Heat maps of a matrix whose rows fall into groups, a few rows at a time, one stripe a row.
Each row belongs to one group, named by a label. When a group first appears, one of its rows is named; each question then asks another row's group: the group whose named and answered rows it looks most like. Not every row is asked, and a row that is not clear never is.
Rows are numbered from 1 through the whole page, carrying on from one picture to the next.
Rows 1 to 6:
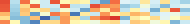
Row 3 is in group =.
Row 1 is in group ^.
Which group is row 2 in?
=
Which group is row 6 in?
^
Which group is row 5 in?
=
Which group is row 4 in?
^
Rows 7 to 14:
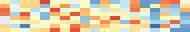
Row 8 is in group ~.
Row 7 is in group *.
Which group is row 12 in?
=
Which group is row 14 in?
^
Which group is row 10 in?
^
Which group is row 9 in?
^
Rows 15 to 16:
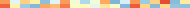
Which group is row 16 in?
^
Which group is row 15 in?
~
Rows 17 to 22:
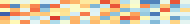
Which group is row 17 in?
=
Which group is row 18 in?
^
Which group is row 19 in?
~
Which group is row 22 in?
=
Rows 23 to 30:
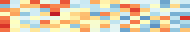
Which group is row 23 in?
=
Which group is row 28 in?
^
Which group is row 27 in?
~
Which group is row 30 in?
~
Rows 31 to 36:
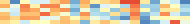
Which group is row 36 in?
=
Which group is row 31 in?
^
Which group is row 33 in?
*
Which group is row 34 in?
*
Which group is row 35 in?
~
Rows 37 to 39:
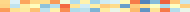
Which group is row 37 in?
*
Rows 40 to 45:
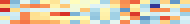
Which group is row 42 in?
~
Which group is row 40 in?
^
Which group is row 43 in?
*
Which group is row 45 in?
*
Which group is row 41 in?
*
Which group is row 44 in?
*
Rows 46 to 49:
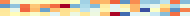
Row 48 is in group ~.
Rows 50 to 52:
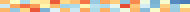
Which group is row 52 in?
~
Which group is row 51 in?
*
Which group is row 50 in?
^
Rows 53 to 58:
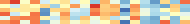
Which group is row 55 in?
=
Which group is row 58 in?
~
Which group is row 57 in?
*
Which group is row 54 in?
=
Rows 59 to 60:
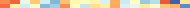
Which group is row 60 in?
=
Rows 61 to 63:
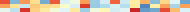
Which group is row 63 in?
*
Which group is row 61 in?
^
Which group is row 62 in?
~
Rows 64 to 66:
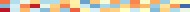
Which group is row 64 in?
=
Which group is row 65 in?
*
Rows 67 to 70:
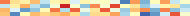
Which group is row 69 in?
^
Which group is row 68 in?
=
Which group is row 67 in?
~
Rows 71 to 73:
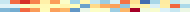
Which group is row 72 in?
=
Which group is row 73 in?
*
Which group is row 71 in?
*
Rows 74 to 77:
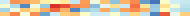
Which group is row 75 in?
^
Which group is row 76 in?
*
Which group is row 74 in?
*
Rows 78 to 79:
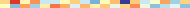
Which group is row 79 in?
^
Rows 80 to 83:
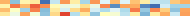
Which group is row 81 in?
*
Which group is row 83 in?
~
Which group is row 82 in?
~
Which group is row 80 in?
=
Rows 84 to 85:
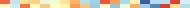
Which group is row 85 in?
*
